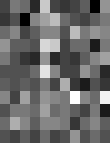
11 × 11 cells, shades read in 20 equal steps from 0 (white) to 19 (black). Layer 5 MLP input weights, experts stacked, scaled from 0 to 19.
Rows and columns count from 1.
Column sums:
129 127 134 139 78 114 130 122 131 130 118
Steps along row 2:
down up down down down up up up down down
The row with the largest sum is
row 7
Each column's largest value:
15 14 19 16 11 16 15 15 17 19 17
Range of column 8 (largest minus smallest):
15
